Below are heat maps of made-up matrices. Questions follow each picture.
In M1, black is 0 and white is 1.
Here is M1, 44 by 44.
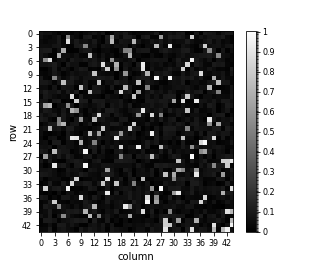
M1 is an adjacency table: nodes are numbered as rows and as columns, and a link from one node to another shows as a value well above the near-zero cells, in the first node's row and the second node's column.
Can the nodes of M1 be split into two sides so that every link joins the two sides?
no
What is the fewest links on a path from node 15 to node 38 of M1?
6
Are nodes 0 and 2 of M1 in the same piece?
no
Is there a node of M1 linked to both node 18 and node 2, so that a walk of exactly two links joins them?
no
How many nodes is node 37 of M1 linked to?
4
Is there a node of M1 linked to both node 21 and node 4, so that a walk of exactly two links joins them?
yes
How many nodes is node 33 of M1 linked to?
4
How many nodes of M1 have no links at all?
1
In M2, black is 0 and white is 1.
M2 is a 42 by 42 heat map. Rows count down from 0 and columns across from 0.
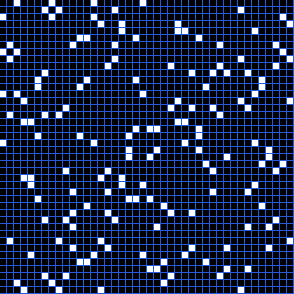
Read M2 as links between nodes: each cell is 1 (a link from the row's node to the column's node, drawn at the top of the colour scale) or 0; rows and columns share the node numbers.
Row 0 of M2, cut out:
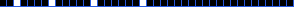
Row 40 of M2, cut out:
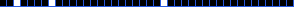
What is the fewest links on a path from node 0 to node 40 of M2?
2
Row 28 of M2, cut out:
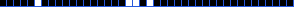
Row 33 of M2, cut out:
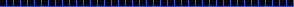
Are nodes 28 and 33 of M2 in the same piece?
no
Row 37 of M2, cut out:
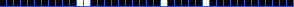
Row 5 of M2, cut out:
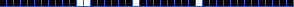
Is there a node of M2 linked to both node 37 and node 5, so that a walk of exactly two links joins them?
yes
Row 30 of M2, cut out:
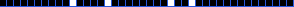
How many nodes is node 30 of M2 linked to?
4
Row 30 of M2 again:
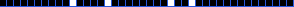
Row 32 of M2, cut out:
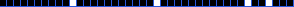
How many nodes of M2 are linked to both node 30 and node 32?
1
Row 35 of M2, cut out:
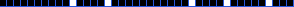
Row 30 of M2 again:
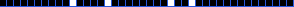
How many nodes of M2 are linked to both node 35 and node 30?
3
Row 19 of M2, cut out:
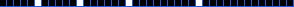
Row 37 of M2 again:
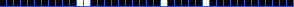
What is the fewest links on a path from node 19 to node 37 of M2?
2
